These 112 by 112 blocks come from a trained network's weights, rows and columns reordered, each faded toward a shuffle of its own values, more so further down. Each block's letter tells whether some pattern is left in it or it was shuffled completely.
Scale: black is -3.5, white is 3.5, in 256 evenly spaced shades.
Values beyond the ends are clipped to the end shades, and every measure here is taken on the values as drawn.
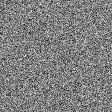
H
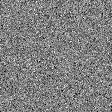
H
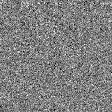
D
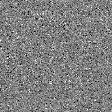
D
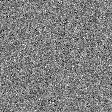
H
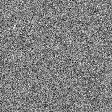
D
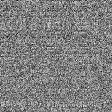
D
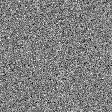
H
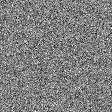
H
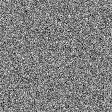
H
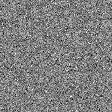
D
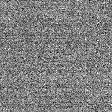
D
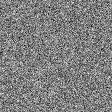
H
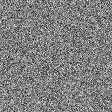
H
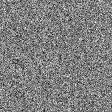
D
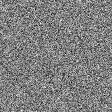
H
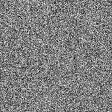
D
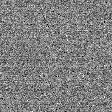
D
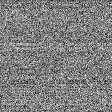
D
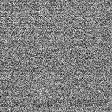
D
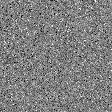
H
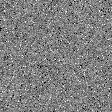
H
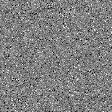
D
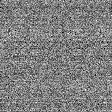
D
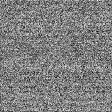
D
